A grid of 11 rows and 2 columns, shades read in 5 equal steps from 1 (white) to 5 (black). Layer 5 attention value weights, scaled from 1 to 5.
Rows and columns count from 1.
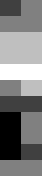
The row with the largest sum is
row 10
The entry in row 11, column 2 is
3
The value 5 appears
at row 8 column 1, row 9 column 1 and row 10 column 1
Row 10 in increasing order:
4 5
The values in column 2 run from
1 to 4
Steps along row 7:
same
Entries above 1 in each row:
2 2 2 2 0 2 2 2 2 2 2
